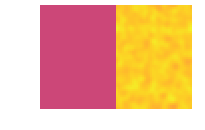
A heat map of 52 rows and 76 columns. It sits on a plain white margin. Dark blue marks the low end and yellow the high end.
The table splits into one row of 2 panels. Panel 1,1: middling, flat. Panel 1,2: very high, blotchy, faint in contrast.
